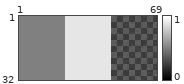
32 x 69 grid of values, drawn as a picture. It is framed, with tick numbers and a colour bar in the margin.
The table splits into one row of 3 panels. Panel 1,1: middling, flat. Panel 1,2: very high, flat. Panel 1,3: low, checkered.
